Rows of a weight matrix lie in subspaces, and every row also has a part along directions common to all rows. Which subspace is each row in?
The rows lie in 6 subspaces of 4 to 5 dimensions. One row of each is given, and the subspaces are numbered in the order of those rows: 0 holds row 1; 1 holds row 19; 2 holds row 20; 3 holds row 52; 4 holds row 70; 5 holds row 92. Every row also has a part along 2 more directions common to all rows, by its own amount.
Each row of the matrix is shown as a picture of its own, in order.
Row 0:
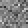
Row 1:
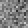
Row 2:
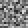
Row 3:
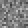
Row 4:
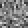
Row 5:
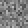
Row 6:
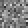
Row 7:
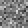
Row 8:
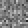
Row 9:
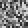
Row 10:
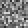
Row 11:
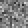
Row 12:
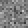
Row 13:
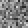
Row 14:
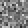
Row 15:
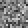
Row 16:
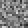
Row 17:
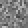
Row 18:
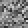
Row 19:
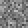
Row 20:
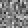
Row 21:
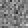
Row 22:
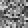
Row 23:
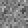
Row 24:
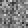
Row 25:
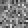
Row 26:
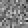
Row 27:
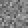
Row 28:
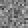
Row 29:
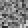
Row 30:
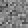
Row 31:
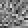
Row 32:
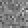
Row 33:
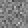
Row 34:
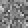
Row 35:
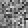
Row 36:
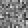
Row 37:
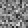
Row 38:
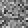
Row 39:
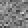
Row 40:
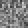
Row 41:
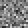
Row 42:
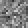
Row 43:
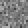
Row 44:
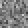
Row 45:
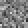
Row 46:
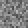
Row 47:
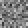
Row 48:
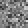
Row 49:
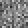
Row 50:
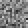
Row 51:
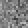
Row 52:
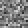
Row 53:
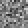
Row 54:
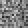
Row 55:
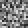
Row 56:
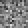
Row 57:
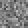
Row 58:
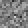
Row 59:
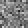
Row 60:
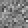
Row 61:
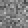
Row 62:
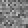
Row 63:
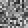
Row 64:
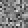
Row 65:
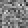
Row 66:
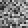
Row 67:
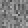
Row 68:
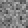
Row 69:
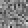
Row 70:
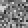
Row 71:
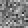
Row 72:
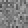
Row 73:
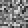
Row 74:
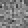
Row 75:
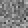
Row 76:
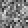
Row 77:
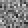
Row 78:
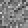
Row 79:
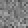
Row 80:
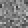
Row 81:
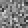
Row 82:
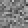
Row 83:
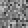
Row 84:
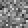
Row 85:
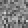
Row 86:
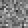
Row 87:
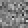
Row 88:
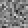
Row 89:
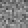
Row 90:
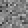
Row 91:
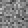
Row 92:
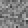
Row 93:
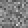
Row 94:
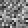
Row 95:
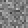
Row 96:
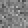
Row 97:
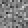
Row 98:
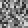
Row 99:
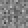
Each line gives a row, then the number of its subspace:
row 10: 3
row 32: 0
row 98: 1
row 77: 0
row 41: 5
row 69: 2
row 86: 5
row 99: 3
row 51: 0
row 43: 2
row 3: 2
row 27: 2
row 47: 2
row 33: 3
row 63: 3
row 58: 5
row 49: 3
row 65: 2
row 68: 4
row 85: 3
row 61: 1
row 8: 1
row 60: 0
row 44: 1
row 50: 1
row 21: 0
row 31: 4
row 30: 4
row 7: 1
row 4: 1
